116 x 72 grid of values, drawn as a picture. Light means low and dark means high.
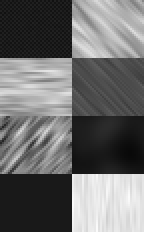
The table splits into 4 rows of 2 panels. Panel 1,1: very high, checkered, faint in contrast. Panel 1,2: low, slanting down to the right. Panel 2,1: low, streaked across. Panel 2,2: high, slanting down to the right, faint in contrast. Panel 3,1: middling, slanting up to the right, strong in contrast. Panel 3,2: very high, smooth, faint in contrast. Panel 4,1: very high, flat. Panel 4,2: very low, streaked downward, faint in contrast.
